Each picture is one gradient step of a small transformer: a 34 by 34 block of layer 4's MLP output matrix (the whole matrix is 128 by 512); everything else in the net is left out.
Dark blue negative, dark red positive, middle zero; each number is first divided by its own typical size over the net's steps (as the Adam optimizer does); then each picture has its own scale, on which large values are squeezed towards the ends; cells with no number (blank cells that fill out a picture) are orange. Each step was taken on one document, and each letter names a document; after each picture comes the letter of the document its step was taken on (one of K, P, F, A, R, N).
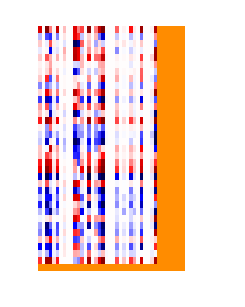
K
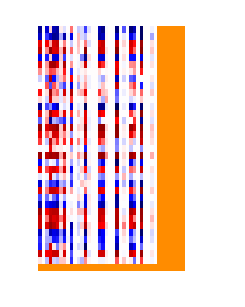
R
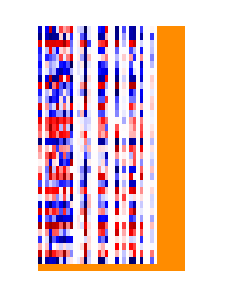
R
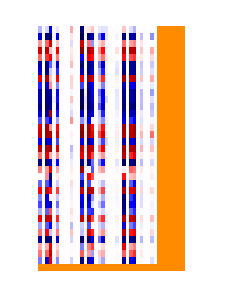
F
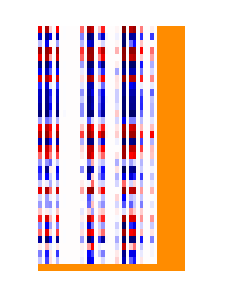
F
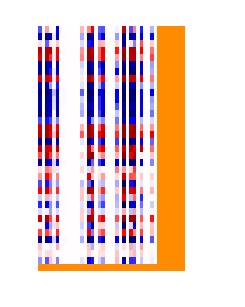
F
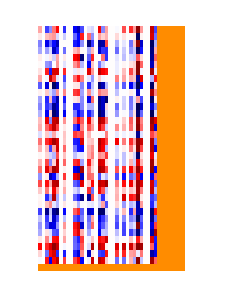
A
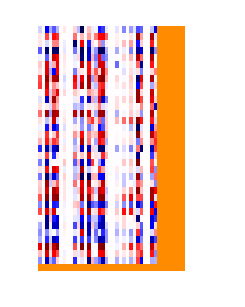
A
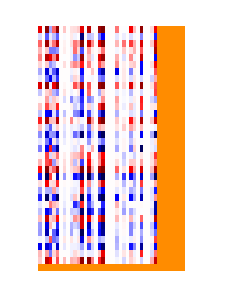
K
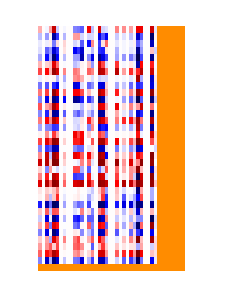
A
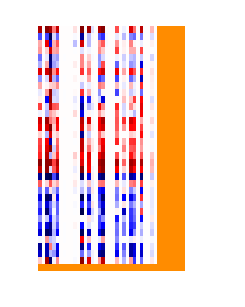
K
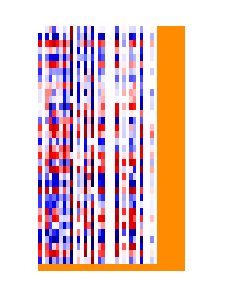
R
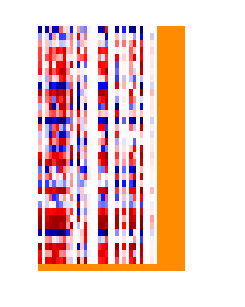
R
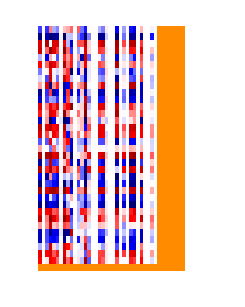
R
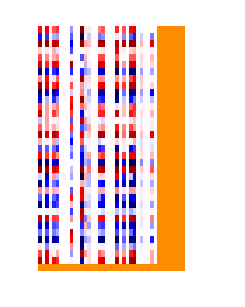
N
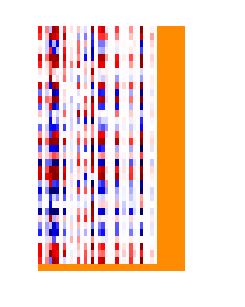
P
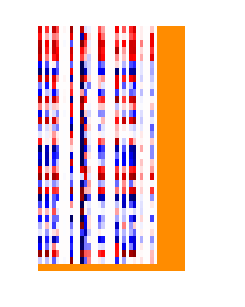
N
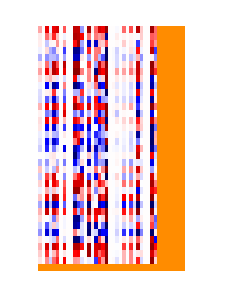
A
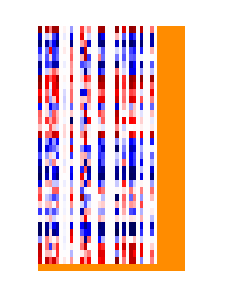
N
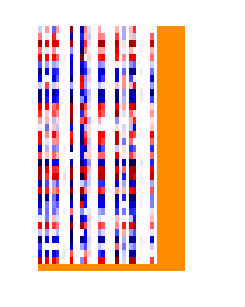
N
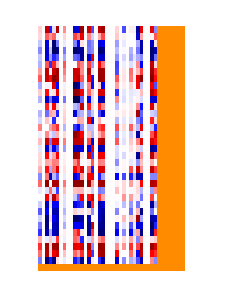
A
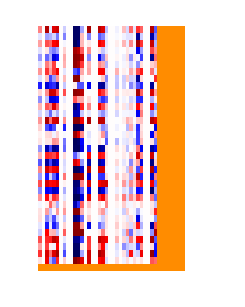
A
